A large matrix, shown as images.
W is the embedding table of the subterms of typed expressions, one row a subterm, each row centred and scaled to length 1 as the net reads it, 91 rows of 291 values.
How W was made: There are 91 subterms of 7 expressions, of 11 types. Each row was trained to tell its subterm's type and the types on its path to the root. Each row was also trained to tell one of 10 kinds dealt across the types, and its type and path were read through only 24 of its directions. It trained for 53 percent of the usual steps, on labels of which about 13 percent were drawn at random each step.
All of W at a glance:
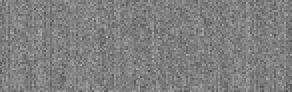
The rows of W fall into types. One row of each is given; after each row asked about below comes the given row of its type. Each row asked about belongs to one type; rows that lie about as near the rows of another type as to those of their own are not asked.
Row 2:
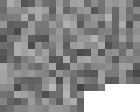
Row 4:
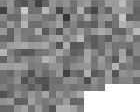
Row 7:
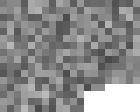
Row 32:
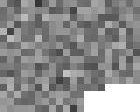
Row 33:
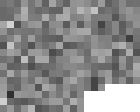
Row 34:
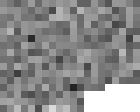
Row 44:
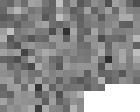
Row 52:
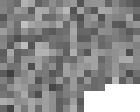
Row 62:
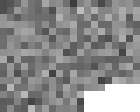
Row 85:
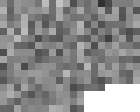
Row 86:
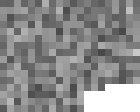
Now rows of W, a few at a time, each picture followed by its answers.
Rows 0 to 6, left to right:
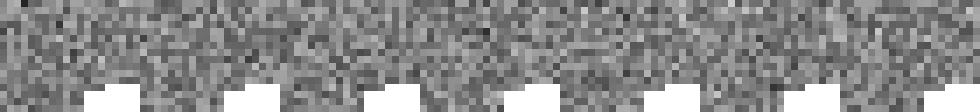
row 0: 34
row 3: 44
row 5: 32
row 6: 44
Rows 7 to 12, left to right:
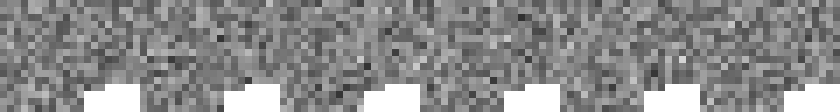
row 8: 52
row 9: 33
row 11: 86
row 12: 7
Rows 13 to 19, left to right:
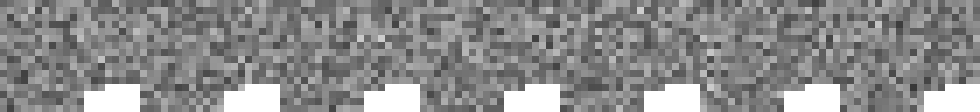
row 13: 44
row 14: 44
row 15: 62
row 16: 86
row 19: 86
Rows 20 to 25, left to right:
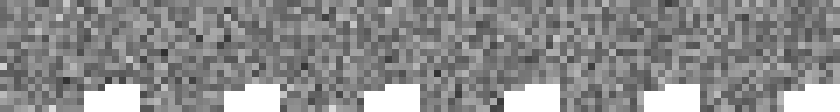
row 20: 32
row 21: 52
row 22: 62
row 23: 62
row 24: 34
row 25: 7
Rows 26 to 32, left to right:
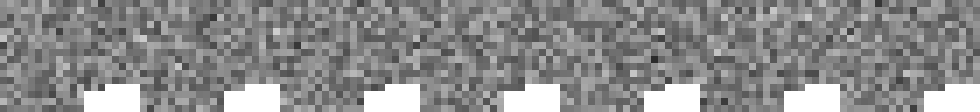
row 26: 86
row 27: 32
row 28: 32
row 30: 32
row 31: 33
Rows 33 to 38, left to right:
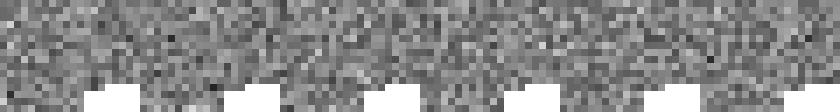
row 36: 2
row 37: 33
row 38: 34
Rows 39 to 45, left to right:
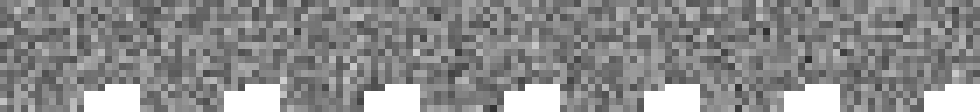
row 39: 52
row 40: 86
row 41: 85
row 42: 85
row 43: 33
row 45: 7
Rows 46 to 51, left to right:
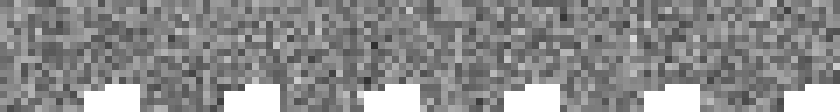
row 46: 34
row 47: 85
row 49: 32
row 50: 86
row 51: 85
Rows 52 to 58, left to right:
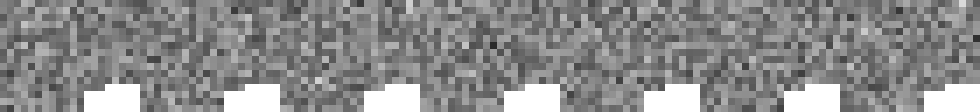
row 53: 2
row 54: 33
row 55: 34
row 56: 62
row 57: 7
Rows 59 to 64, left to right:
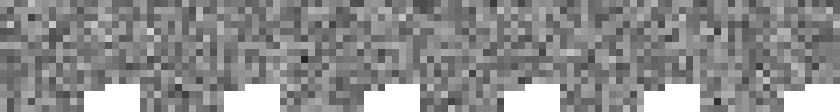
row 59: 52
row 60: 33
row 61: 32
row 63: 62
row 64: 2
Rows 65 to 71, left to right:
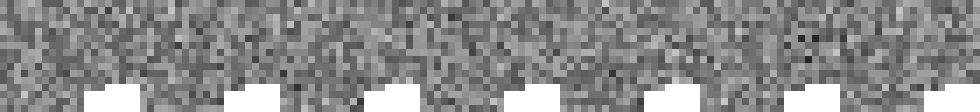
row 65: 52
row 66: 32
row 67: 2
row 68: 44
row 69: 85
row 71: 7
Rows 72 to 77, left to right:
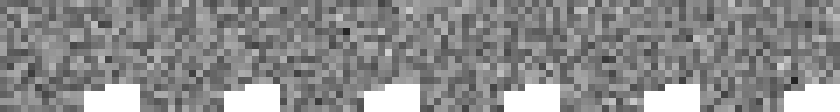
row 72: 44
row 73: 2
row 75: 7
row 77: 32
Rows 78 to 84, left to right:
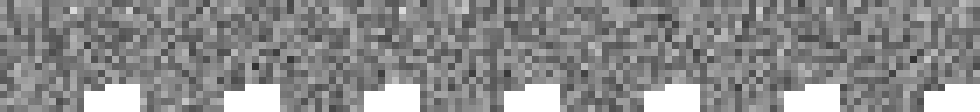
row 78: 52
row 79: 52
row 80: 52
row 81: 2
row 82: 7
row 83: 2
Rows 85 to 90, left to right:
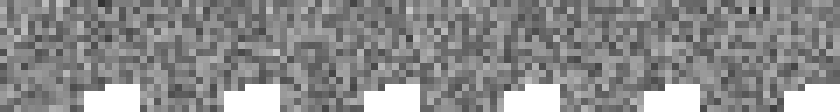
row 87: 86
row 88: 7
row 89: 44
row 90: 86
